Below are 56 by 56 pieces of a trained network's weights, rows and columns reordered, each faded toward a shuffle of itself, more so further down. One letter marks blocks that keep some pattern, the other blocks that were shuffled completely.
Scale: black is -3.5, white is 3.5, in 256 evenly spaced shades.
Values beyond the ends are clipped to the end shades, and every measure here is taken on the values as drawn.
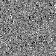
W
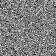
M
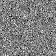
W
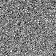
M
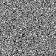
W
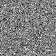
M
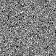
W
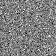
M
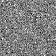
W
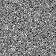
M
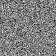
M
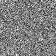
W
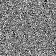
M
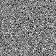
W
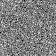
M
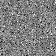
M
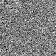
W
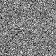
W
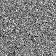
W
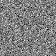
W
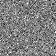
W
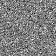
W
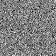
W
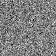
M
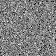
M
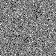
M
